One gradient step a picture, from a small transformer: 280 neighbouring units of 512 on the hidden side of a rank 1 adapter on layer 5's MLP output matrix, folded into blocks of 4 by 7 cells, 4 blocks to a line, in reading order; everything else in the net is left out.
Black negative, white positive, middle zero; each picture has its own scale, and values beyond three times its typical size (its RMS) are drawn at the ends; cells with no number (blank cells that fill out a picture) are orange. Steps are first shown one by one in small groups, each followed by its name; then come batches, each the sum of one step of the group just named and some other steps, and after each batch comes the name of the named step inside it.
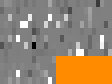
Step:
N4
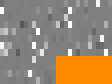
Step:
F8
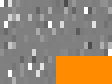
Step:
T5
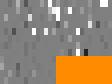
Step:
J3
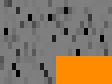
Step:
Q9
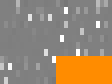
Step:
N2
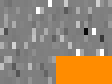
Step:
Q9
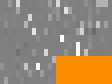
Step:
J3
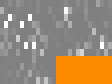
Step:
F8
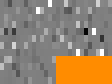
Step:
Q9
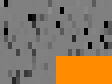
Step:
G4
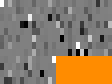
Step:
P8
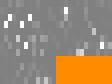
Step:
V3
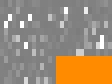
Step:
V3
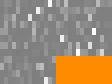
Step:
P8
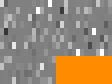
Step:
G4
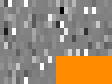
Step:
G4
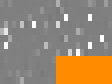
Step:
P8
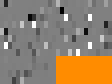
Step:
G4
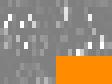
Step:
V3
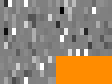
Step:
G4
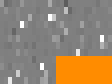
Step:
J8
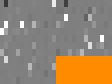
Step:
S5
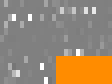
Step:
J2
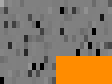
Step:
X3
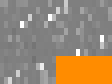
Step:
J8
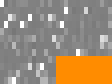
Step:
J8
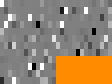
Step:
X3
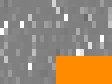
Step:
S5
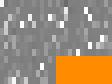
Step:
J8
